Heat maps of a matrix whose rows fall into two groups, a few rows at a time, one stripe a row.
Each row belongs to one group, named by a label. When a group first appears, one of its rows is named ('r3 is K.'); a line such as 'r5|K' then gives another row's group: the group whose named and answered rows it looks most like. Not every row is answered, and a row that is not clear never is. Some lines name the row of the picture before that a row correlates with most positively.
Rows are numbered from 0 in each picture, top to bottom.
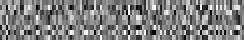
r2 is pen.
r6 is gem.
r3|gem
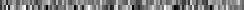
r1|pen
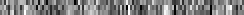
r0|pen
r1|pen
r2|pen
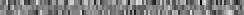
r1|pen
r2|pen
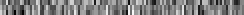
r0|gem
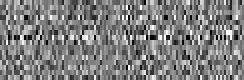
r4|gem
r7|gem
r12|gem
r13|pen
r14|gem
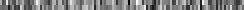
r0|gem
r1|gem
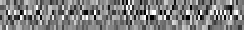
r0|pen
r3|gem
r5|gem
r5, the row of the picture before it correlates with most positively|0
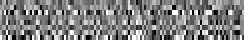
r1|pen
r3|gem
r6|gem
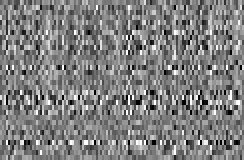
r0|gem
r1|pen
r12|gem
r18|gem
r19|pen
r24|gem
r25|pen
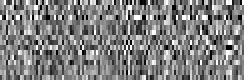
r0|pen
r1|pen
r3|gem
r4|pen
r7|gem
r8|pen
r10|pen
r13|pen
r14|pen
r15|gem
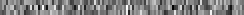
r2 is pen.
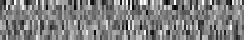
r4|pen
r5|pen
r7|gem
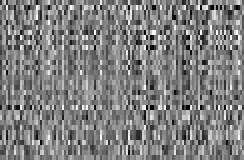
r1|gem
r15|gem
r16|gem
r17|gem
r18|pen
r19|gem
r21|gem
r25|gem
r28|pen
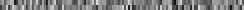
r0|pen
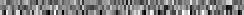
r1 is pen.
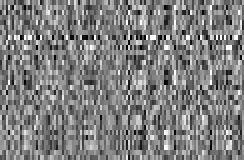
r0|pen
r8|gem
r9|pen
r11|pen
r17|gem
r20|gem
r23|gem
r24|gem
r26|pen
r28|pen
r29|pen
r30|gem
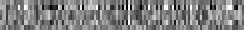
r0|pen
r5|gem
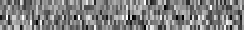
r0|gem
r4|pen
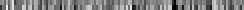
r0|pen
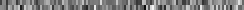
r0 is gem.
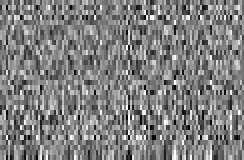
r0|gem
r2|gem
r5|pen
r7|pen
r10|gem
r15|pen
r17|pen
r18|gem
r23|pen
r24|pen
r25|gem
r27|gem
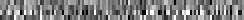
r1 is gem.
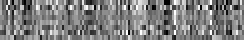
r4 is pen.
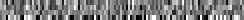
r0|pen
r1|pen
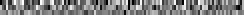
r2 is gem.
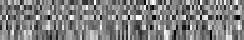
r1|gem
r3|gem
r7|pen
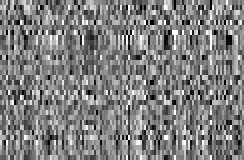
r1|pen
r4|gem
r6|pen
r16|gem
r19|gem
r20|pen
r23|gem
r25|gem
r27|pen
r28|gem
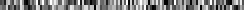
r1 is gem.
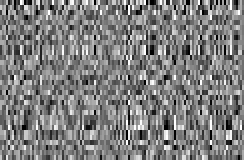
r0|gem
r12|pen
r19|gem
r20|pen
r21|gem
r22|gem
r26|pen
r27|pen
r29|pen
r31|gem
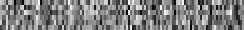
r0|pen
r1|gem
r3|gem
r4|gem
